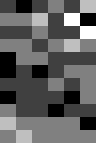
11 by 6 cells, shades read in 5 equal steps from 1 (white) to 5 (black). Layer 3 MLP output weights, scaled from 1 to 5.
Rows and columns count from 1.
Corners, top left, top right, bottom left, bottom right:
4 2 3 3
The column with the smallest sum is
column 6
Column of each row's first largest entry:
2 6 1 3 1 1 1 1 4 6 1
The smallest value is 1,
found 2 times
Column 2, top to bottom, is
5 3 4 3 3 4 4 4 4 3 2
